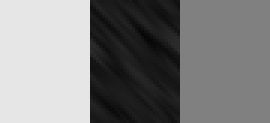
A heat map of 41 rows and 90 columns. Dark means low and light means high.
It is made of 1 by 3 panels. Panel 1,1: very high, flat. Panel 1,2: very low, slanting down to the right, faint in contrast. Panel 1,3: middling, flat.
